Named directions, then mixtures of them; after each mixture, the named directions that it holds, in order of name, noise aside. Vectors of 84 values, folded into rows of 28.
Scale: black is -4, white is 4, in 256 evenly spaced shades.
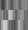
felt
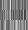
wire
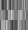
felt, wire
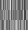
wire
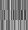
wire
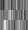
felt, wire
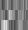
felt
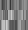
felt, wire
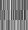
wire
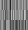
wire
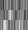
felt, wire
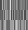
wire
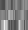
felt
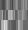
felt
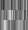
felt, wire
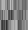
felt, wire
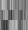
felt, wire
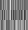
wire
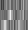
felt, wire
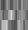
felt
